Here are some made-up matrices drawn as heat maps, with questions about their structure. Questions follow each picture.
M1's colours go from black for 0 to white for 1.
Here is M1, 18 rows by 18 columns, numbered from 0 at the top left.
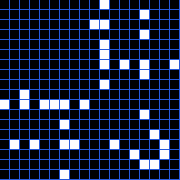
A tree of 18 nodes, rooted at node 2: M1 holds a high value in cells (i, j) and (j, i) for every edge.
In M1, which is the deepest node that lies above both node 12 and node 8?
10
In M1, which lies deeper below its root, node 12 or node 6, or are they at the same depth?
node 12
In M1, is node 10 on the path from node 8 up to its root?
yes
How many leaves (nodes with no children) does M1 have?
12
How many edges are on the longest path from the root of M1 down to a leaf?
6
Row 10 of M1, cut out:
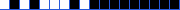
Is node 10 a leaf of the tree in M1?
no
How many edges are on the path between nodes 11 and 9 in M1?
5
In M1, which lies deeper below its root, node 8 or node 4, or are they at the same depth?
the same depth
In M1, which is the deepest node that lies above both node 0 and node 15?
10
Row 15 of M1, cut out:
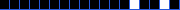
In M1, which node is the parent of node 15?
16
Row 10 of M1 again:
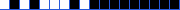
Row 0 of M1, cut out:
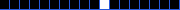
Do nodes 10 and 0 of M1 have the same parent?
no
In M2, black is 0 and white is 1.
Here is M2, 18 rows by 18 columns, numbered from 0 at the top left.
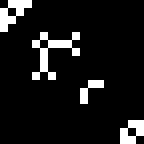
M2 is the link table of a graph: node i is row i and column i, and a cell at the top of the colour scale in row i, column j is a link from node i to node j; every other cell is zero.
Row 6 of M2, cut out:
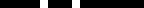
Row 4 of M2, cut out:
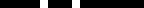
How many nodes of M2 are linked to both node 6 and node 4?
2
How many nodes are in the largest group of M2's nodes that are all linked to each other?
3
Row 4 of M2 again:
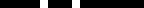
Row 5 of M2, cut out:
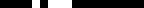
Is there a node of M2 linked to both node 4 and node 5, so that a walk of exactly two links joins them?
no
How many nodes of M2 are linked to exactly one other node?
5
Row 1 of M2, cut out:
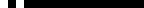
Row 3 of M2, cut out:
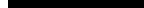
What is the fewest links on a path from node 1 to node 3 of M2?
2
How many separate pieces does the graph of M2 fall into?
6
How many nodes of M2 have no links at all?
2
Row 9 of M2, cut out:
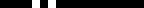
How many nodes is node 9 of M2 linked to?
2
